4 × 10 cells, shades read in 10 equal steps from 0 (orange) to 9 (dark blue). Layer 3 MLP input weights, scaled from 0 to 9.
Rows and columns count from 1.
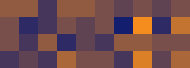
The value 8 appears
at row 2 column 2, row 2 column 9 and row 3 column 4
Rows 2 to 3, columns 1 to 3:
5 8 7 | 5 7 4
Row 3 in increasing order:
4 4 4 5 5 5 6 7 7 8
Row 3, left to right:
5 7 4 8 6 7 4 4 5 5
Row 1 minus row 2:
-1 -4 0 -1 -2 0 -3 5 -2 3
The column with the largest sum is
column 7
